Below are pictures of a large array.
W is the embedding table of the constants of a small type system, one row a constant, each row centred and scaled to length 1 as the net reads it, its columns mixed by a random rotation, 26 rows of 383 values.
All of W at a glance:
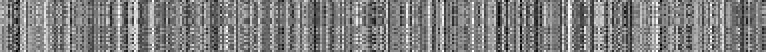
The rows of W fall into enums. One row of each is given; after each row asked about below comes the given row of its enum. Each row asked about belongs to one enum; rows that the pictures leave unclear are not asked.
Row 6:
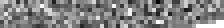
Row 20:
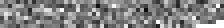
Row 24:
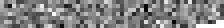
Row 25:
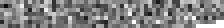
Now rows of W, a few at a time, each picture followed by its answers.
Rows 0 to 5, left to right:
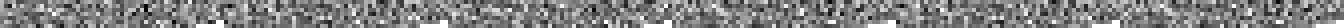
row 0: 24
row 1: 25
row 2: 20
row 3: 6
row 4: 25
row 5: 6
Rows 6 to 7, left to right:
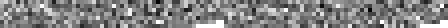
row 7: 20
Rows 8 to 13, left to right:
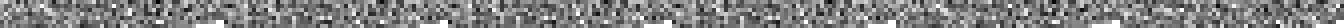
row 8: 6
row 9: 25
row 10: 25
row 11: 25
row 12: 6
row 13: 20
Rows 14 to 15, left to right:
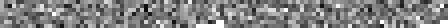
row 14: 24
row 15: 20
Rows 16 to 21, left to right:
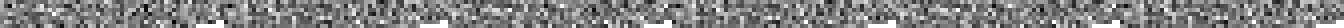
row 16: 24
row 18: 20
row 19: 25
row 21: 25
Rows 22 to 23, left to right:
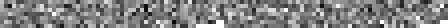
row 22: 24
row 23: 20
